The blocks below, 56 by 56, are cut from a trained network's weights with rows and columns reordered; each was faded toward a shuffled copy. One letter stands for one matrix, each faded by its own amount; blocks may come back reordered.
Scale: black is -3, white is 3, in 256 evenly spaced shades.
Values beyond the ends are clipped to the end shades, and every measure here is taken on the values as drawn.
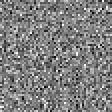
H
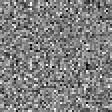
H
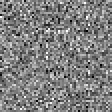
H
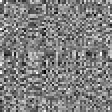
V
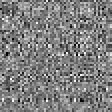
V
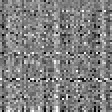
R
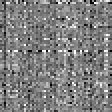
R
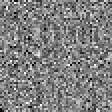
H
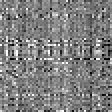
R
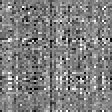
R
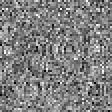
H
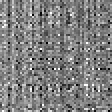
R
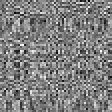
V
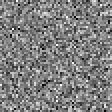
H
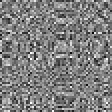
V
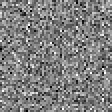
H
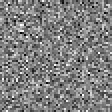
H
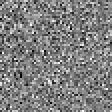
H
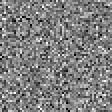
H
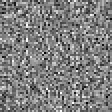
H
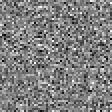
H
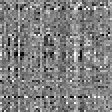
R
